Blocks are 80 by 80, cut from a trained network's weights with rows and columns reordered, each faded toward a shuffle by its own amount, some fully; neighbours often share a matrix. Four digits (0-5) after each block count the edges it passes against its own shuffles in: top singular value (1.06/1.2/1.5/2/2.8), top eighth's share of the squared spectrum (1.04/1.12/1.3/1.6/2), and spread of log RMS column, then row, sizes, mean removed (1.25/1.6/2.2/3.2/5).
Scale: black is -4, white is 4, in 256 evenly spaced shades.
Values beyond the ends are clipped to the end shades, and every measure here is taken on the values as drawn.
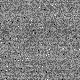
2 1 0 0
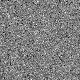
0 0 0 0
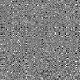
4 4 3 2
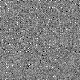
3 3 1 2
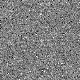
2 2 1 0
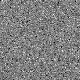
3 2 0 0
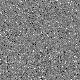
2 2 0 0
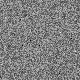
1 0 0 0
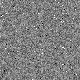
2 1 0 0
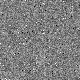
1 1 0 1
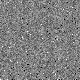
2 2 0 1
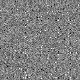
3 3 2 1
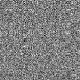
4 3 1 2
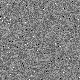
0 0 0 0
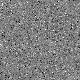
0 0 0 0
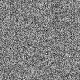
3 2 0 0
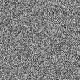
3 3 0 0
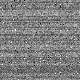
4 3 1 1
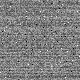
3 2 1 0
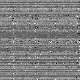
5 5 2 2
